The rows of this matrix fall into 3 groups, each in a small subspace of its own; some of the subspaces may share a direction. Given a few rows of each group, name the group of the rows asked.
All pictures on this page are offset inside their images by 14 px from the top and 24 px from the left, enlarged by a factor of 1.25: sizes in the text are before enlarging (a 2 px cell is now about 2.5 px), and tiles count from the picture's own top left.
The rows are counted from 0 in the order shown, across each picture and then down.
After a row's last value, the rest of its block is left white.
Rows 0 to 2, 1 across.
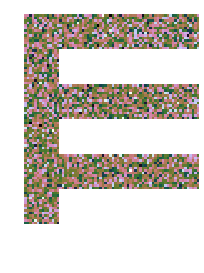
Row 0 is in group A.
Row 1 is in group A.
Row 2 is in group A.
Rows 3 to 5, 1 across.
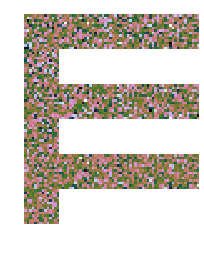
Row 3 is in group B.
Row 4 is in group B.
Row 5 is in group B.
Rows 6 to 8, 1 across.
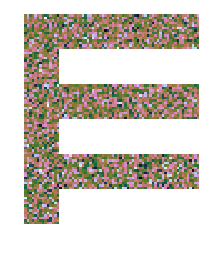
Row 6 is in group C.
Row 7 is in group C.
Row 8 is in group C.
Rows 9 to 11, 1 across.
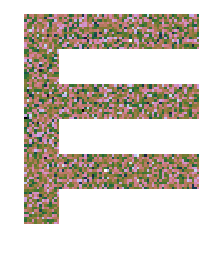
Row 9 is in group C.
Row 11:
C
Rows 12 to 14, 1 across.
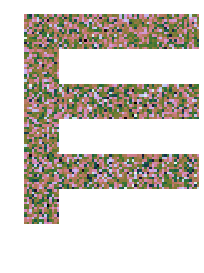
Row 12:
C
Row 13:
A
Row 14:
A
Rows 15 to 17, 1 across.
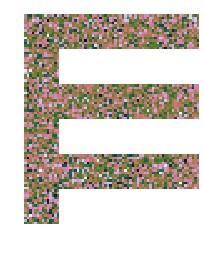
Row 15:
C
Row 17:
B
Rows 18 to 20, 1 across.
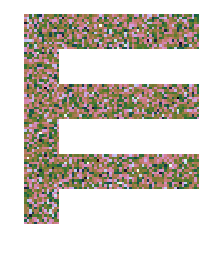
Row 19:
C
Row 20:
B
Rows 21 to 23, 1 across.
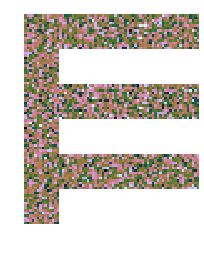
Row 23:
C
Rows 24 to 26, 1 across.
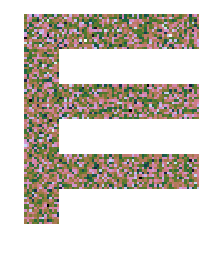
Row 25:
C
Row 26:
A
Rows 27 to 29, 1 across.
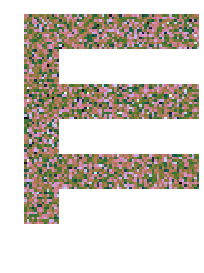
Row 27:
A
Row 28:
B
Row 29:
B
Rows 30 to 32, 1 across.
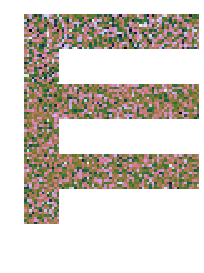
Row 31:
B
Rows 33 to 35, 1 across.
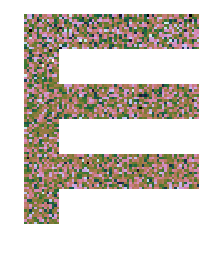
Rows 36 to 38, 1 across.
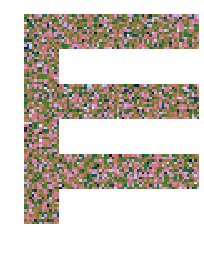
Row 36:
B
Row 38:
A
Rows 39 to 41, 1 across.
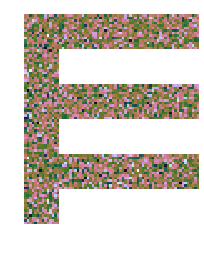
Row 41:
B
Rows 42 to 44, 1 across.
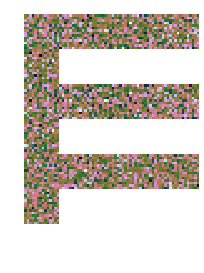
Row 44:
B
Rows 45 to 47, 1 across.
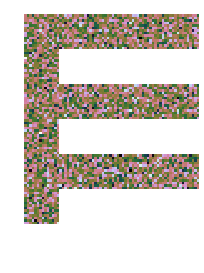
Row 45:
C
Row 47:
A
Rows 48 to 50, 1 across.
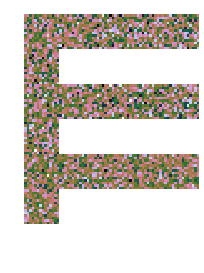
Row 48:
A
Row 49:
A
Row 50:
C
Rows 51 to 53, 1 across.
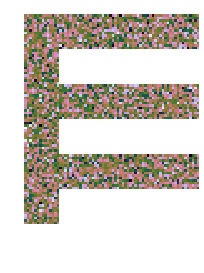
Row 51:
A
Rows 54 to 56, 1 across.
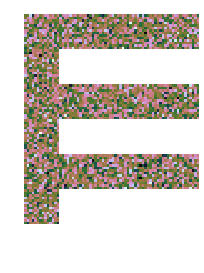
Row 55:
C
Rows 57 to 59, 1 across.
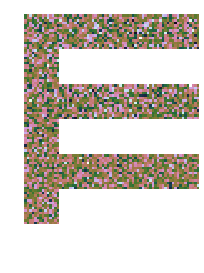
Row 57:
A
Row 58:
C
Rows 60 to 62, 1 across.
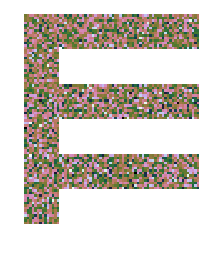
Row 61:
A
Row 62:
A
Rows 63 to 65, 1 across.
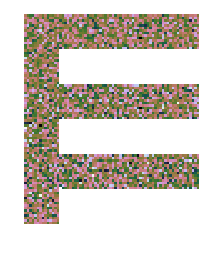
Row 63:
A
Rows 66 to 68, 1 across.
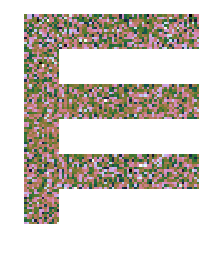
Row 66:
C
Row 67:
C
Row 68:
A
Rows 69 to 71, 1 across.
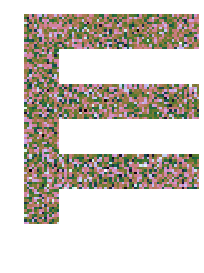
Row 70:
C
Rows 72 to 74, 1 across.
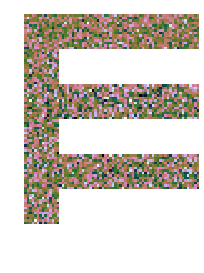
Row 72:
B
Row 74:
A
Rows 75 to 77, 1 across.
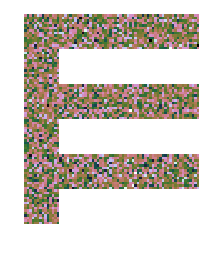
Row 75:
B
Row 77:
A
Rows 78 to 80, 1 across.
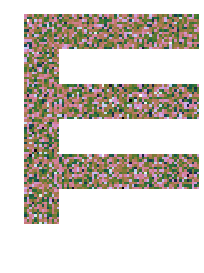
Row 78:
B
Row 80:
A
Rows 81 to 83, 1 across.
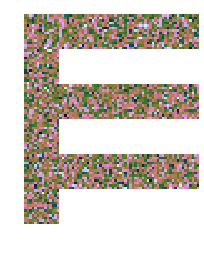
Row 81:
C
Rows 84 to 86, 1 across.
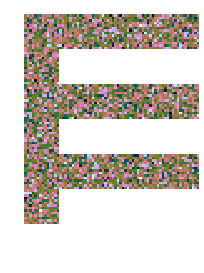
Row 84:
A
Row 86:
C
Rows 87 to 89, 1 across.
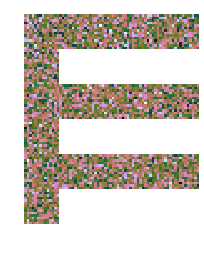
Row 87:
B
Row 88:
A
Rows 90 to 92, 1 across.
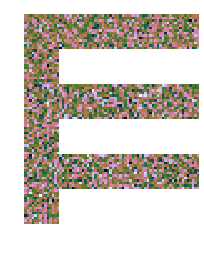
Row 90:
A
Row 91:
C
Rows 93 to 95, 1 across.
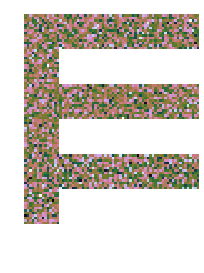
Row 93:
A
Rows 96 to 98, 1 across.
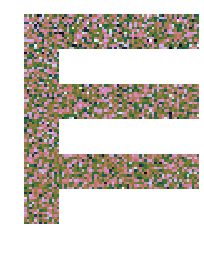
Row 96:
B
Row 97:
B
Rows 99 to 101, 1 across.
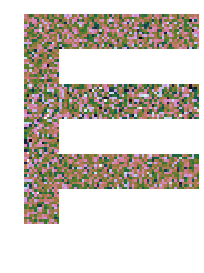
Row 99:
A
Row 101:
B
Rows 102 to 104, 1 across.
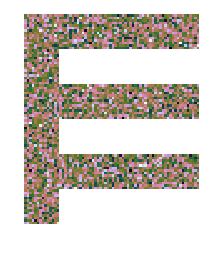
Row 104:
A
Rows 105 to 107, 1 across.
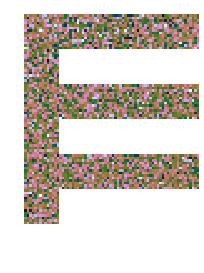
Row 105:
B
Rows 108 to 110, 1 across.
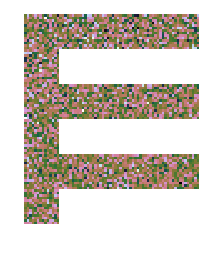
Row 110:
B
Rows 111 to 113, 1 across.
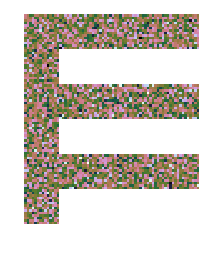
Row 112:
A
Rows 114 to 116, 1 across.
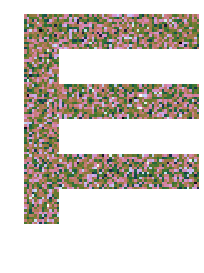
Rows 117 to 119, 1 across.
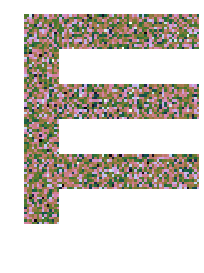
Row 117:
A
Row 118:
C
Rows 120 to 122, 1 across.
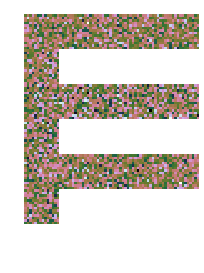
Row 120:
B
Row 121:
B
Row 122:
B
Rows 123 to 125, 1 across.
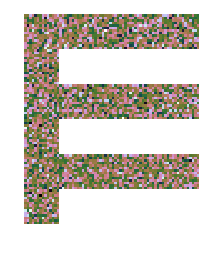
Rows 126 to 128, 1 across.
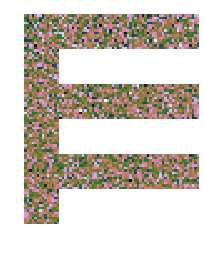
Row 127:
C
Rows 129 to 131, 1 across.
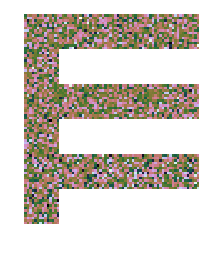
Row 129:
B
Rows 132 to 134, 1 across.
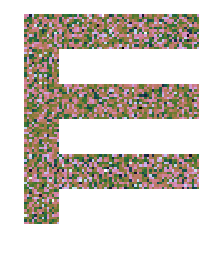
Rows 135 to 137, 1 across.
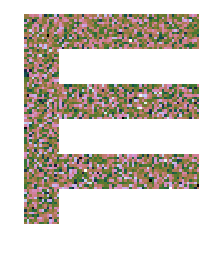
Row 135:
C
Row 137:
B
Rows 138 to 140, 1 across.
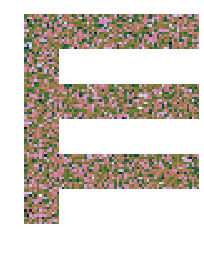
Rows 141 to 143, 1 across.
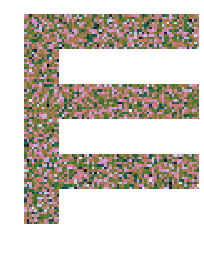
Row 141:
A
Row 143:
B
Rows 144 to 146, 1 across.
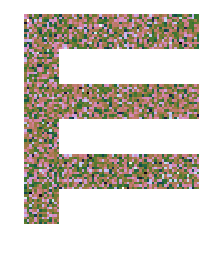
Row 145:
B
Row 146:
A
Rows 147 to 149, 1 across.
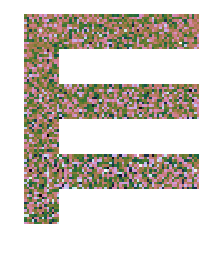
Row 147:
B
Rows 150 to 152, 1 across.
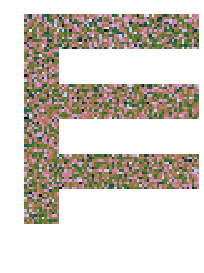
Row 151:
B
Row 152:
C
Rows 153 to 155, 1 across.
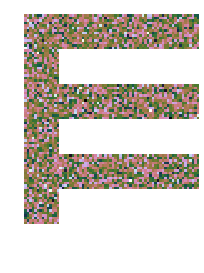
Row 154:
B
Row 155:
C
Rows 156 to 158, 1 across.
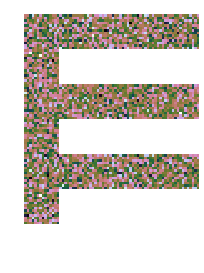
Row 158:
C
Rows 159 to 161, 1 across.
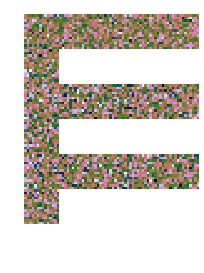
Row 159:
C
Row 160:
B
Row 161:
B
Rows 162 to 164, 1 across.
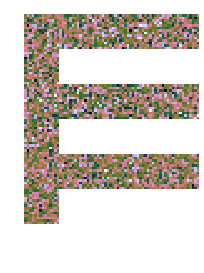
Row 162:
A
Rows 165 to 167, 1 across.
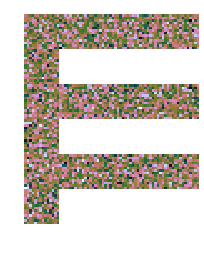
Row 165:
A
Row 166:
C
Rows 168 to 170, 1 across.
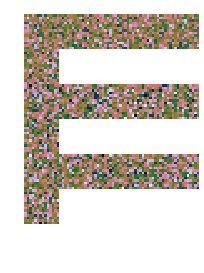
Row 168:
B
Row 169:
A
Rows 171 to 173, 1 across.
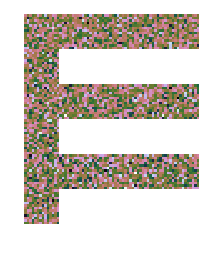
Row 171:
B
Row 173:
A
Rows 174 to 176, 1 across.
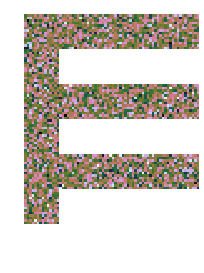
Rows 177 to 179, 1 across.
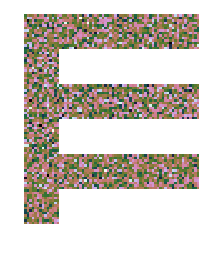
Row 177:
B
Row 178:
C
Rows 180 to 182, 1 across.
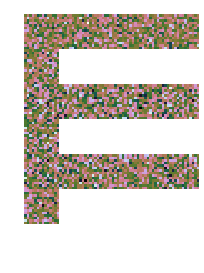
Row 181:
C
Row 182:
C
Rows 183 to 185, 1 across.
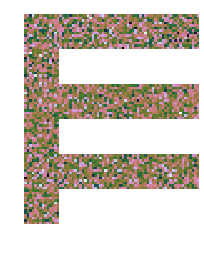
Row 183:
A
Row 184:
B
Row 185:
C
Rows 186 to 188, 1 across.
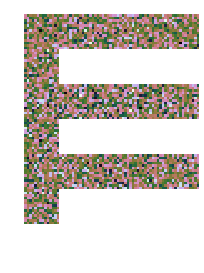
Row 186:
B
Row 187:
C
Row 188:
B
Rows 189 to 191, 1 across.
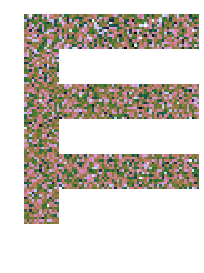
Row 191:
A
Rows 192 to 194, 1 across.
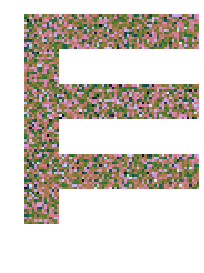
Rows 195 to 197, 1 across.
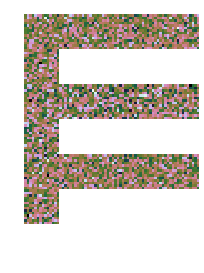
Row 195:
C
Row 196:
C
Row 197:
C
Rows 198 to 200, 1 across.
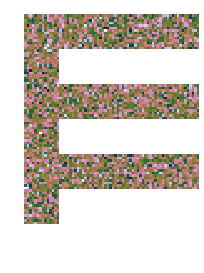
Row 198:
C
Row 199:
C
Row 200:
B
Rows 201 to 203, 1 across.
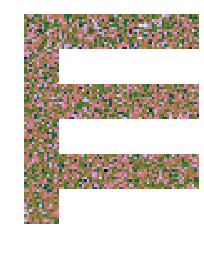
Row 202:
B
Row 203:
C
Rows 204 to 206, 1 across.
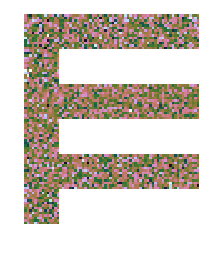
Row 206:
B
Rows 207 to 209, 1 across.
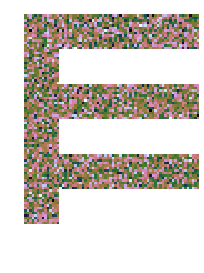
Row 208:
B
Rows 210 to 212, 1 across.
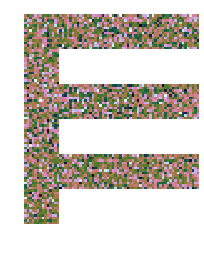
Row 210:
A
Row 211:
B
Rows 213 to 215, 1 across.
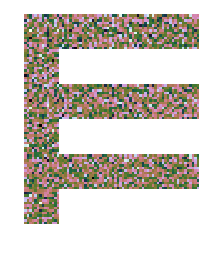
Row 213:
C
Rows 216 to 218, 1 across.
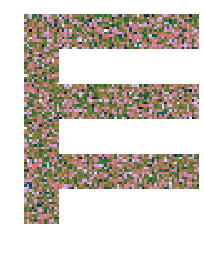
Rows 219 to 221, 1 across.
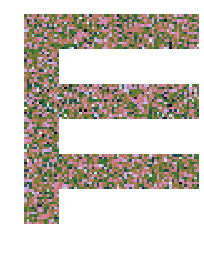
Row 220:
C
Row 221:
B
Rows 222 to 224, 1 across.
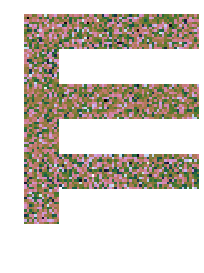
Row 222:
B
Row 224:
A
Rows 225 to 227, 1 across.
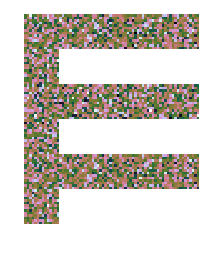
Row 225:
A
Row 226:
B
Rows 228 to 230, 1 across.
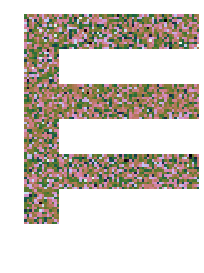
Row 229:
B
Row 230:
C
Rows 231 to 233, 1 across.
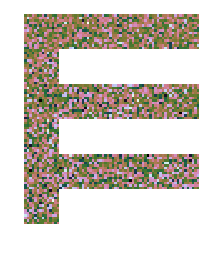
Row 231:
B
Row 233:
C
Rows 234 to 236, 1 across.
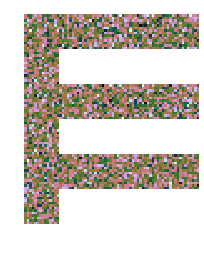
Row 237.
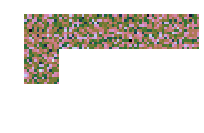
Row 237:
C
